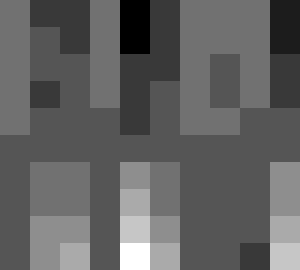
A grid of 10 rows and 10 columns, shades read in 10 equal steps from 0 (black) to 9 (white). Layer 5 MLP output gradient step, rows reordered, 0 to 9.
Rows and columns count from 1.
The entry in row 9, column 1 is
3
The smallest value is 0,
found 2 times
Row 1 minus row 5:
0 -1 -1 1 -2 -1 0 0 1 -2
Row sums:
27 28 31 31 32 30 37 38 43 47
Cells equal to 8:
0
